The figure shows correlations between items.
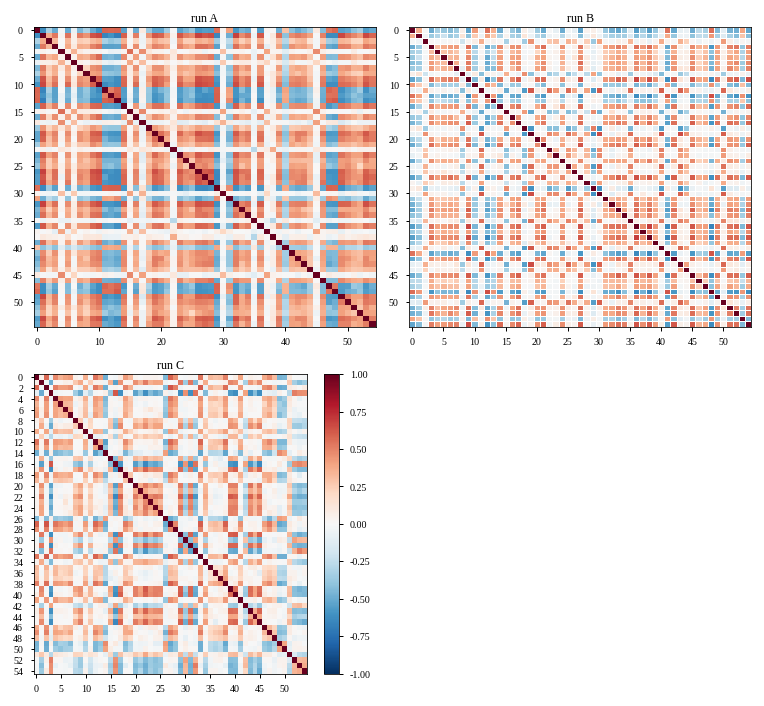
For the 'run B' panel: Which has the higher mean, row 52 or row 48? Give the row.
52
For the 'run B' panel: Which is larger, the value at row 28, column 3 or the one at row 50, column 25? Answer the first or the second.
the second
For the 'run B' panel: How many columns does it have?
55
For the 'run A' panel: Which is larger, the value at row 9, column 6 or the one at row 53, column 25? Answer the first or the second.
the second
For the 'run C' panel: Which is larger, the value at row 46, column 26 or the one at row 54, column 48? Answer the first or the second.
the second
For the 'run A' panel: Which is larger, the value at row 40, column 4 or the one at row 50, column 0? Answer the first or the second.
the first
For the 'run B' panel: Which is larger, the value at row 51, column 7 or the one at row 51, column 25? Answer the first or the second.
the first
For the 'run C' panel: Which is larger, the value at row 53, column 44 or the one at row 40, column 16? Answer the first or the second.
the first
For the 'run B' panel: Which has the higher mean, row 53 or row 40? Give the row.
40
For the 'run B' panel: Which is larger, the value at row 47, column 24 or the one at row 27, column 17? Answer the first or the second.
the second
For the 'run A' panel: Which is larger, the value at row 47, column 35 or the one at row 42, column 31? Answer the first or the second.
the first
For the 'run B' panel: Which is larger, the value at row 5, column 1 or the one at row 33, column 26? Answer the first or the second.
the second
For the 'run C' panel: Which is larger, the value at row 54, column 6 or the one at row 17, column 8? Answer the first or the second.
the second
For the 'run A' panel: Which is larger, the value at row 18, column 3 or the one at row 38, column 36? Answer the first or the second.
the first
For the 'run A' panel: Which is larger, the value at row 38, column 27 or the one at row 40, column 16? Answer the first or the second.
the first
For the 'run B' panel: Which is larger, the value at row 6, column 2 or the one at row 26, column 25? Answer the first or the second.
the second
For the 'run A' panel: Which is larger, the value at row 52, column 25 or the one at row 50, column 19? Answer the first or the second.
the second
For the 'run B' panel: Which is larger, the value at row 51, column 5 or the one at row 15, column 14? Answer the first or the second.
the first
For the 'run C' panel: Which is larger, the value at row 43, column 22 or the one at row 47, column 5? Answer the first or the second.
the first
